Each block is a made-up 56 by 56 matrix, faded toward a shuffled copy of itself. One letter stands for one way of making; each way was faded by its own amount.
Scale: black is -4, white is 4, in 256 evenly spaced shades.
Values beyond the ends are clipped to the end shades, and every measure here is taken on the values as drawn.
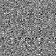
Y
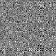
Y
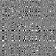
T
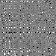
T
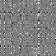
T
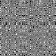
T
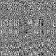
Y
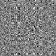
Y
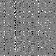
T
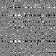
T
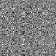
Y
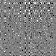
T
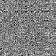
Y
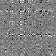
T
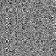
Y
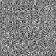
Y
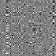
T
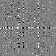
T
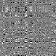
T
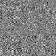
Y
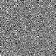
Y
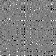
T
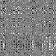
T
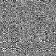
Y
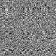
Y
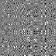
T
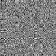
Y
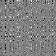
T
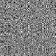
Y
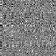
Y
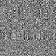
Y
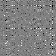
T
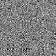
Y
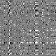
T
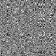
Y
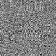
Y
